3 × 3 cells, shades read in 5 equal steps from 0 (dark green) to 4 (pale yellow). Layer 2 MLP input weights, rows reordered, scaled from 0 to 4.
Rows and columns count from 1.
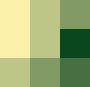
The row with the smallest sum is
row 3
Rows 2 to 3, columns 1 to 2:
4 3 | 3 2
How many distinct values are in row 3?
3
